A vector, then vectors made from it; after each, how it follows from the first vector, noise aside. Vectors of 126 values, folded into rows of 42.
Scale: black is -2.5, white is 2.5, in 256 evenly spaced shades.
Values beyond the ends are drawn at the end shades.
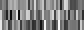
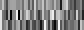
copied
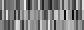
reversed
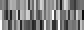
copied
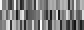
wrapped around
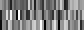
negated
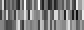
reversed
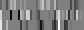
partly zeroed
